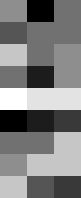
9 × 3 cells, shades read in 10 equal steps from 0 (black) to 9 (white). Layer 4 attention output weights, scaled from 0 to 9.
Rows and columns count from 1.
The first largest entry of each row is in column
1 2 1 3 1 3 3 2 1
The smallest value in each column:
0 0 2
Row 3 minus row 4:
3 3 0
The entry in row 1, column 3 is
4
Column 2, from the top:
0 4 4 1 8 1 4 7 3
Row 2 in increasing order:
3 4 4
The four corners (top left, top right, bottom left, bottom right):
5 4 7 2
